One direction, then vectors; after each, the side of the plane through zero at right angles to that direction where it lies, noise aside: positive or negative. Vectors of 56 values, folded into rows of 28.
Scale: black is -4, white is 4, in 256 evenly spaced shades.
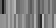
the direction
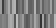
positive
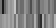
positive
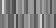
negative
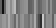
positive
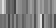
negative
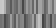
negative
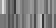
negative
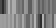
positive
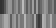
positive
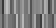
positive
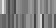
negative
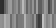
positive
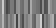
negative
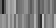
positive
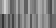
negative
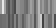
negative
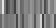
negative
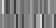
negative
